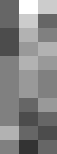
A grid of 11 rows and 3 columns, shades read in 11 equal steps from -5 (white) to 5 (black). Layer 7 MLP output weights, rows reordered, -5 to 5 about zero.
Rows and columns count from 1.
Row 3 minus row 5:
2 0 1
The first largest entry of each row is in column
1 1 1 1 1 1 1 2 2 3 2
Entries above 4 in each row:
0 0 0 0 0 0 0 0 0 0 0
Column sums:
4 -8 -2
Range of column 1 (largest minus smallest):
4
